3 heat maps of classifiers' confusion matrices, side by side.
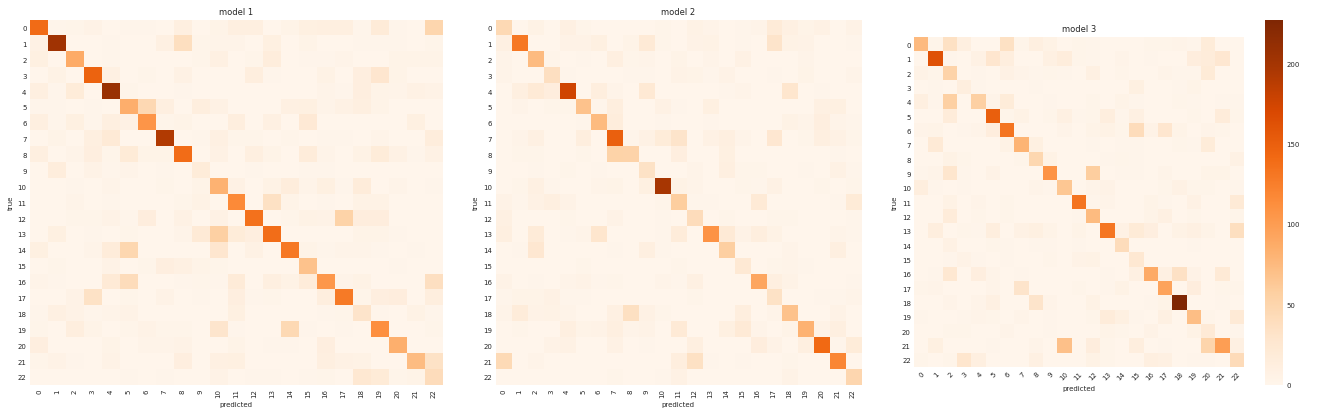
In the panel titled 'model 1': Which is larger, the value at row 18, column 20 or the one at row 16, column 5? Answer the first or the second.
the second
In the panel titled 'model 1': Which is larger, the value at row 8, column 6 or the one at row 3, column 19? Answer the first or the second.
the second
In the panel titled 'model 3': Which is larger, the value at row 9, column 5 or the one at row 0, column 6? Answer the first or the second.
the second
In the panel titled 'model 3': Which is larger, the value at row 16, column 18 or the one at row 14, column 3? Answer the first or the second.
the first
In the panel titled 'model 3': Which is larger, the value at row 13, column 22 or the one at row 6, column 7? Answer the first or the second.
the first
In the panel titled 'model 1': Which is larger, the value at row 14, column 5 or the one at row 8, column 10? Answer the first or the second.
the first
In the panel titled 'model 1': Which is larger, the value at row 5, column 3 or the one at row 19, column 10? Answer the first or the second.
the second
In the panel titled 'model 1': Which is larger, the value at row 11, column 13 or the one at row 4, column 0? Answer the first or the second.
the first
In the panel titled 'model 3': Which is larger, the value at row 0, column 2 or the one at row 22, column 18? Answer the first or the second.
the first
